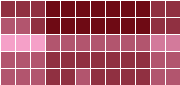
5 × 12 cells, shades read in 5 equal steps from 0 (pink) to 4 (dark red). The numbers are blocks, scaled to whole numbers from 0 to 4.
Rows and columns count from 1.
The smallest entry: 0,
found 3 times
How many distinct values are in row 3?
3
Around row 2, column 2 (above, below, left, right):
3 0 2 3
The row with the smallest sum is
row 3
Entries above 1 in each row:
12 12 7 12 12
